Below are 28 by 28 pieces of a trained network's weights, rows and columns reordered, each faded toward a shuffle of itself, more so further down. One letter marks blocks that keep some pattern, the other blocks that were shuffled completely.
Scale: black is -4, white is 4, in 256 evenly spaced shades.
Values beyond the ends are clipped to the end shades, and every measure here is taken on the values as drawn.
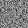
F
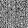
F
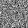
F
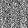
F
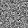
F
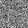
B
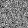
F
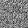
F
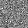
F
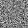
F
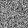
B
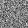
B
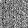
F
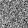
B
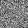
B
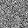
F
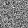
B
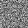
F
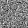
B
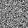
B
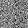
F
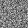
B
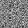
F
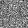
B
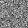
F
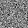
B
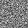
F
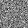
B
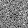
B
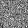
B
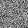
F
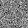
B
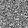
B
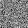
B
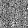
F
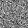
B
